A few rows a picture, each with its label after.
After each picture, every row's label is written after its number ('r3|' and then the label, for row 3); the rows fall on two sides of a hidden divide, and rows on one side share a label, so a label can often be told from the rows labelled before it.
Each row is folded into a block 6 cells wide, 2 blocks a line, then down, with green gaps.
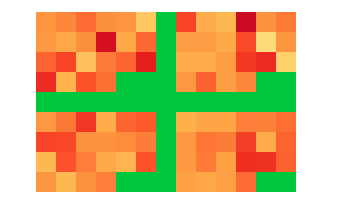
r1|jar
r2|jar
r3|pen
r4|jar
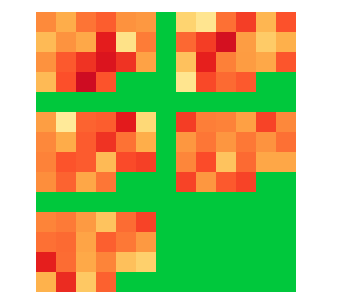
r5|jar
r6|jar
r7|jar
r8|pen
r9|pen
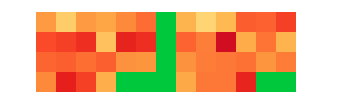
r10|pen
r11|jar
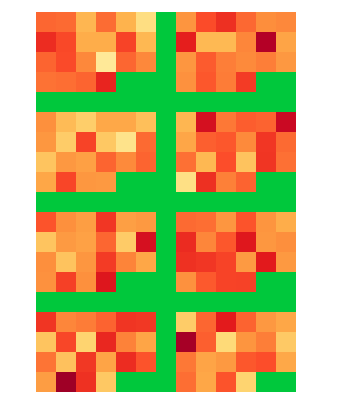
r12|pen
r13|pen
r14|jar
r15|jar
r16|jar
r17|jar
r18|jar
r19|pen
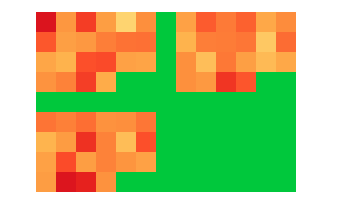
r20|pen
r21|jar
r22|jar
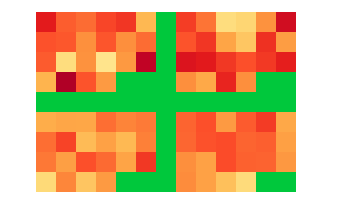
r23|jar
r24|pen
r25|jar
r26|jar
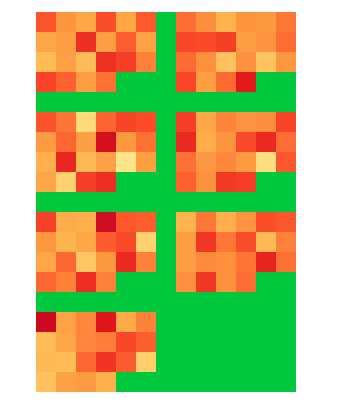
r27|jar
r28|pen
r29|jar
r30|pen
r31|jar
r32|jar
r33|jar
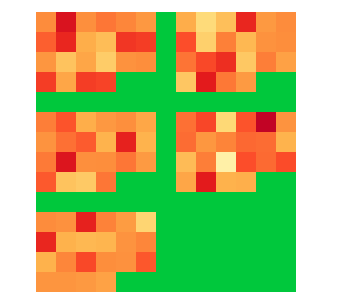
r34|pen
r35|jar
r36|pen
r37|jar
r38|pen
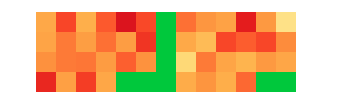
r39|jar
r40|jar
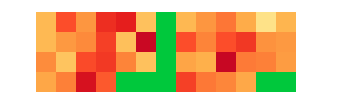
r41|jar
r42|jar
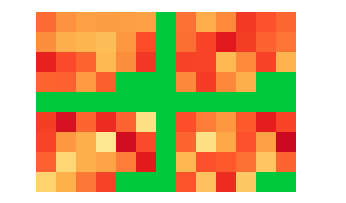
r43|pen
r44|jar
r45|pen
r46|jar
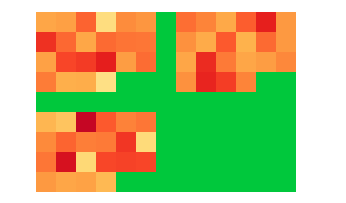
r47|pen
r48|jar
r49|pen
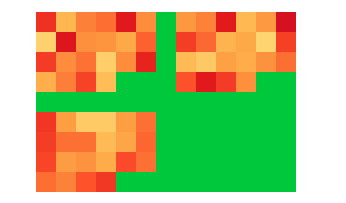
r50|jar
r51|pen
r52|pen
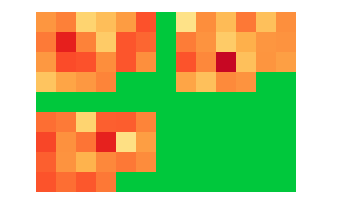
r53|pen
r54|pen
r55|jar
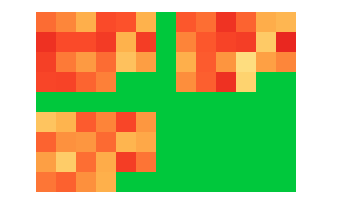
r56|jar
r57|jar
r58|jar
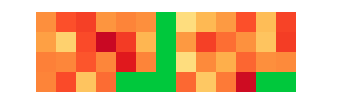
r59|jar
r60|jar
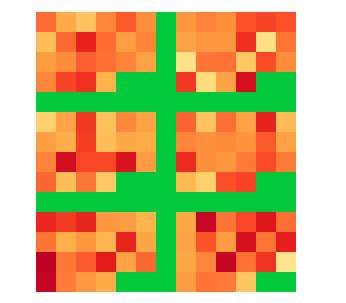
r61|jar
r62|jar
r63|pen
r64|pen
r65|pen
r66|jar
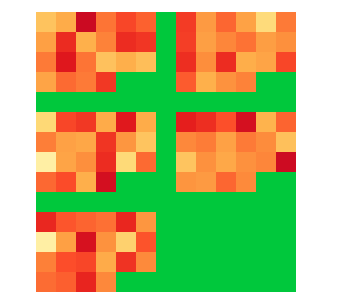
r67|pen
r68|pen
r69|jar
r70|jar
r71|jar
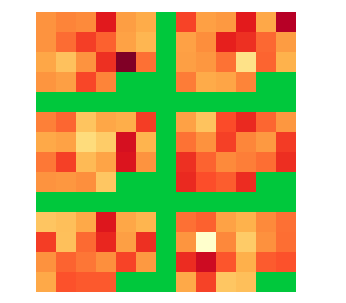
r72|jar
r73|jar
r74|pen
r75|jar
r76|jar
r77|pen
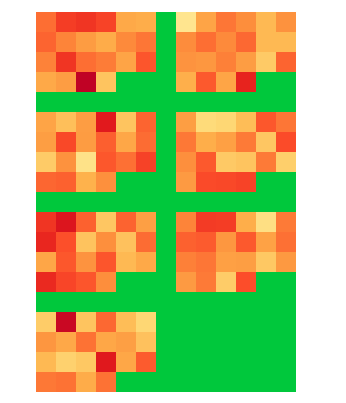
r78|pen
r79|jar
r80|jar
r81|jar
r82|pen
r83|pen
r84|jar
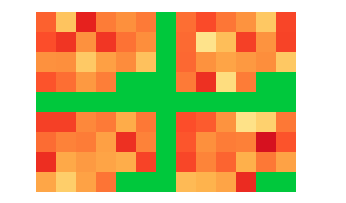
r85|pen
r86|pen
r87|pen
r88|pen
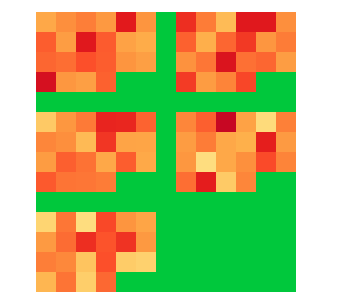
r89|jar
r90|jar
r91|jar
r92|pen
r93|jar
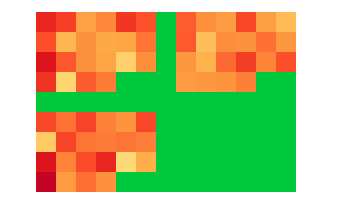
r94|pen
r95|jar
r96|pen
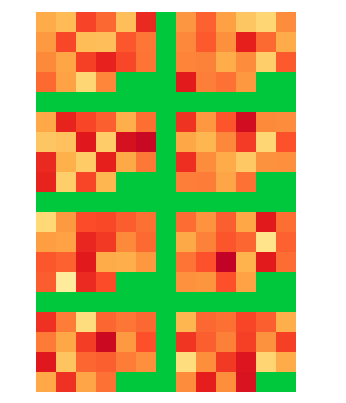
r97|pen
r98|pen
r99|pen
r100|jar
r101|jar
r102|jar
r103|jar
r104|jar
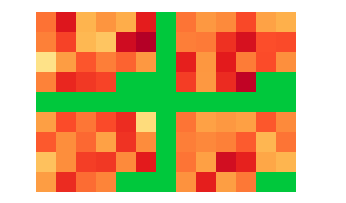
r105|pen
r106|jar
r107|jar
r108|jar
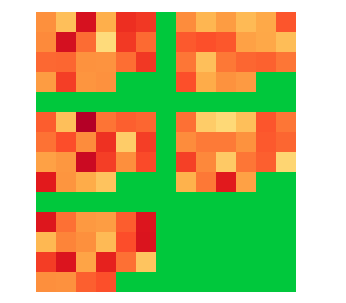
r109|pen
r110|pen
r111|jar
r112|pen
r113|pen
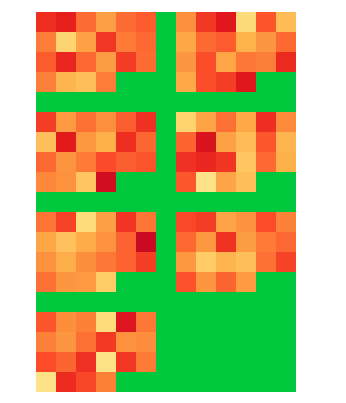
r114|pen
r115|pen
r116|pen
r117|pen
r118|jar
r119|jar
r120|jar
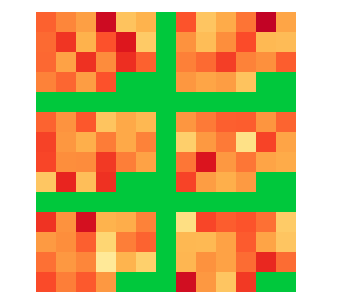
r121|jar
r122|jar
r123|pen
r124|pen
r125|pen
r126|jar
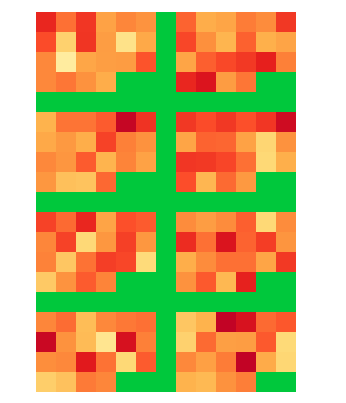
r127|jar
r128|jar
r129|jar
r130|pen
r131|pen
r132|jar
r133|pen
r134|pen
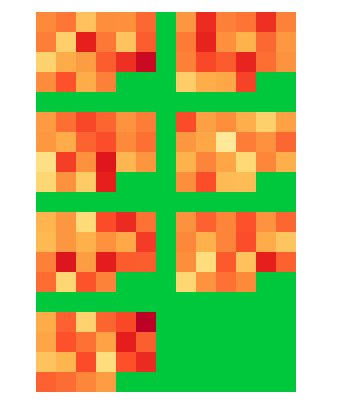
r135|jar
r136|pen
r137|jar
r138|pen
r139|jar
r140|jar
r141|jar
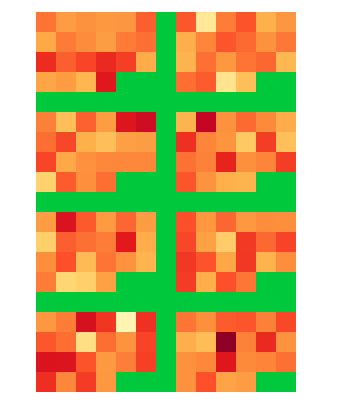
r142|pen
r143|jar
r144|pen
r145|pen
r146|pen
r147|pen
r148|pen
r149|jar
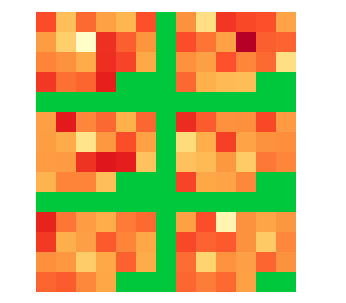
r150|pen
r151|jar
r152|pen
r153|jar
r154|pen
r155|jar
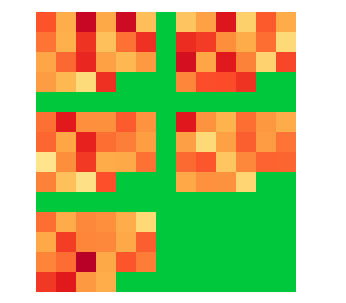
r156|pen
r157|pen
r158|jar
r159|jar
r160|jar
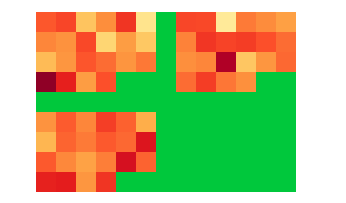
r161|jar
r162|jar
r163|jar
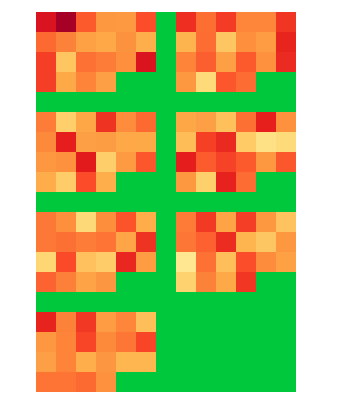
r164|pen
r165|pen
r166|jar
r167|jar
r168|jar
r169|jar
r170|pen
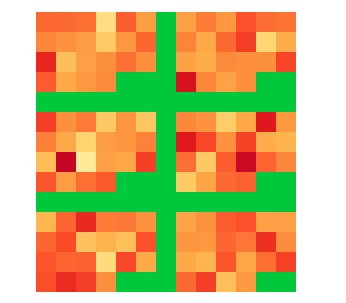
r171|pen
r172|jar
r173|pen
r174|jar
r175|pen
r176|jar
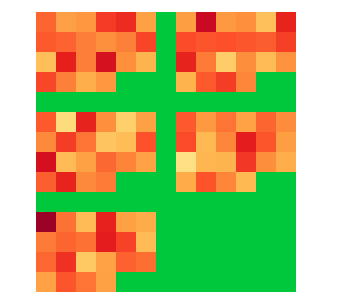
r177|jar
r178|pen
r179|pen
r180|jar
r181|jar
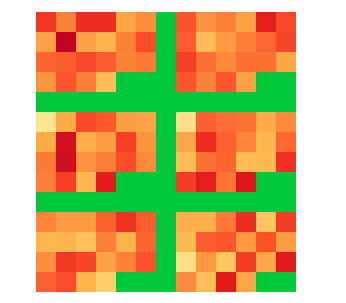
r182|pen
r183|pen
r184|pen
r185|jar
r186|jar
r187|jar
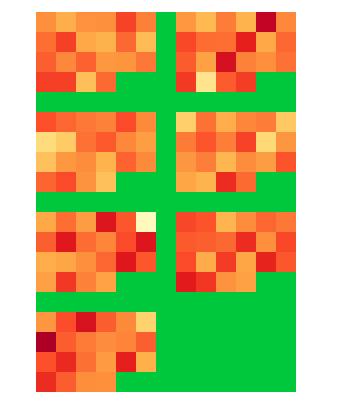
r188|pen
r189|jar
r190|jar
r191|jar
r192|jar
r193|jar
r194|pen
